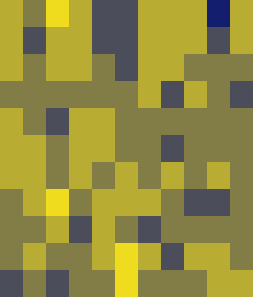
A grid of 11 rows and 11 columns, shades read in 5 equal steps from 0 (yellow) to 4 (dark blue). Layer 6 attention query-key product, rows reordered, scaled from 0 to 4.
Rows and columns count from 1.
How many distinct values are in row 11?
4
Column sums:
17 19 17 17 19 19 17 21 19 23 20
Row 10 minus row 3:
1 -1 1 1 -1 -3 0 2 -1 -1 0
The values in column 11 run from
1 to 3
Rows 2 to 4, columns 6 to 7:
3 1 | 3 1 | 2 1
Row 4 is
2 2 2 2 2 2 1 3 1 2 3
